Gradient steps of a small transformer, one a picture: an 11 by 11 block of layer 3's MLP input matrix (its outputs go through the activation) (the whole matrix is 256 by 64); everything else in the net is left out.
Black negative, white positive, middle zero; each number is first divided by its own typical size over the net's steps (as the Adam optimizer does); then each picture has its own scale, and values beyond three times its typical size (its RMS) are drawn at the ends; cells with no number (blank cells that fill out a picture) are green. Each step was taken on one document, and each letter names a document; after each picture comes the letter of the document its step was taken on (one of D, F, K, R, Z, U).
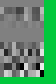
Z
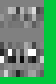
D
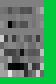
Z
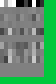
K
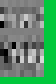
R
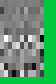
Z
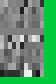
Z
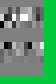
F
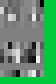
K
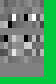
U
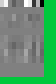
U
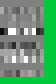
K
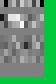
U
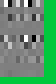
R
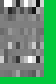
K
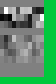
F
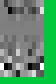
D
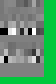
K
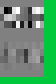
F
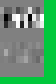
F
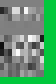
Z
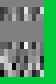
Z
